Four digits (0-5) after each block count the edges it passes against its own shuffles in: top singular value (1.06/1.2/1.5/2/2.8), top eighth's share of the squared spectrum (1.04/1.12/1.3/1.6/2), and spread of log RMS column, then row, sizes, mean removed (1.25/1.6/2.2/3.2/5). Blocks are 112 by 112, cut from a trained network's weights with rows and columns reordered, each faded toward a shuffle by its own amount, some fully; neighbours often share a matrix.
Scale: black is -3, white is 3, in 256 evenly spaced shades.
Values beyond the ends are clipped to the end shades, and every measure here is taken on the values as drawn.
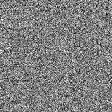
3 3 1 1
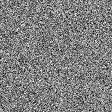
0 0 0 0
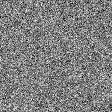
1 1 0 0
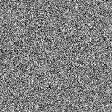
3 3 1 1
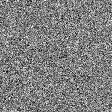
1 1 0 0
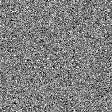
3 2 0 1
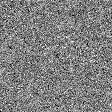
1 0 0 0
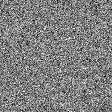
2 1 0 0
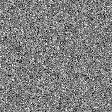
0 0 0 0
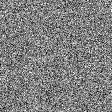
1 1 0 0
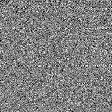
4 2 0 2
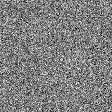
2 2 0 1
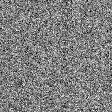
2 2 0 0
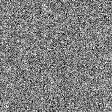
2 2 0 1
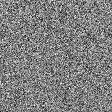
1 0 0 0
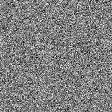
2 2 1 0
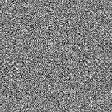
4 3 1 2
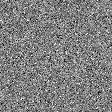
0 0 0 0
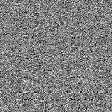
4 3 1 2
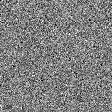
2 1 0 0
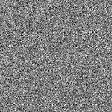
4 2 0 2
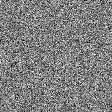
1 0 0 0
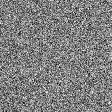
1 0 0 0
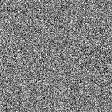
3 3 0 1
